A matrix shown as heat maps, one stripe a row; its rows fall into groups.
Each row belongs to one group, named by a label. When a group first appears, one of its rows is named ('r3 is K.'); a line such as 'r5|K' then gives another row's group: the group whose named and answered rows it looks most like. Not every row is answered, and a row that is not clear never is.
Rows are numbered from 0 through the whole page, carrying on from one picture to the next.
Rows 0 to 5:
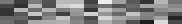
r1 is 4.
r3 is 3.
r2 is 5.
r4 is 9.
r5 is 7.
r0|7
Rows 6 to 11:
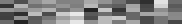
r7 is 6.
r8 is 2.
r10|5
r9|4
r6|7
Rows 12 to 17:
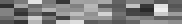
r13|6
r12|3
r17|4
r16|3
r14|7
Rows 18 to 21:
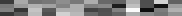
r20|4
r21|4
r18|6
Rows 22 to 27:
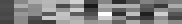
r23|5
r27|6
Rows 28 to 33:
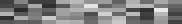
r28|6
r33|9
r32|5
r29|3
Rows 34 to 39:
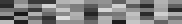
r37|4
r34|6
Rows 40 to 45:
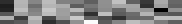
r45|3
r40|5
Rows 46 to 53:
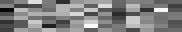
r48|6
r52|3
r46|3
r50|6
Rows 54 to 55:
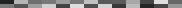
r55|2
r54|6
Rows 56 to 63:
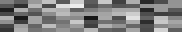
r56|2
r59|9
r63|6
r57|4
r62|5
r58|5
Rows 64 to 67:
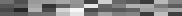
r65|3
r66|4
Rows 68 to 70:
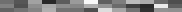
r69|7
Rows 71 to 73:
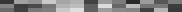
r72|9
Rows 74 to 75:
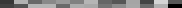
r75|3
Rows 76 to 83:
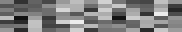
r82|3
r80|4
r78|9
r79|6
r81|4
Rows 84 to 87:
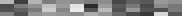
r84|7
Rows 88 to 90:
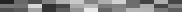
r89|3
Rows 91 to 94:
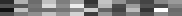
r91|5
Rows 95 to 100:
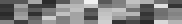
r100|7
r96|6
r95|3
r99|5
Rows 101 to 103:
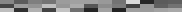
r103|4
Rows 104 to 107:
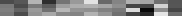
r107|7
